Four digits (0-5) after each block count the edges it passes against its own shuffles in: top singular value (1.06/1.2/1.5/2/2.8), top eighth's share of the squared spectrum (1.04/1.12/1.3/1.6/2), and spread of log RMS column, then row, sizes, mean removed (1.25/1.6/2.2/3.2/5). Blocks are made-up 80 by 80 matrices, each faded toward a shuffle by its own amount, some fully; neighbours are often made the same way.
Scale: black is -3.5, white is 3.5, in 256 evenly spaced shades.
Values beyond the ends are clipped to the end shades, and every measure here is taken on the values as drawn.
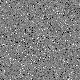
0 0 0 0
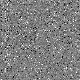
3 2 1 0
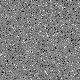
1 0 0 0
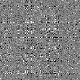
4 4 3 3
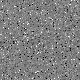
1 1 0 0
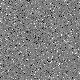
0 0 0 0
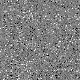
2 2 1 1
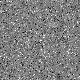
1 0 0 0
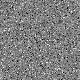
0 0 0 0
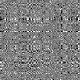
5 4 3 3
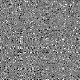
4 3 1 2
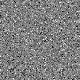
3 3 1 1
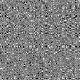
4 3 2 2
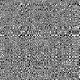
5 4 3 3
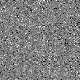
3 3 1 1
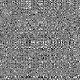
4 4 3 3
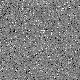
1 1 0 0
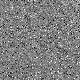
3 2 0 1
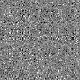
4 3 2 2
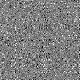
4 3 1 1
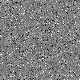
0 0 0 0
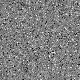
0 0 0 0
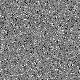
1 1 0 0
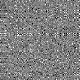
4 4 2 2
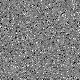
2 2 0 0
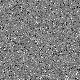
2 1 0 0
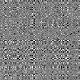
5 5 3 3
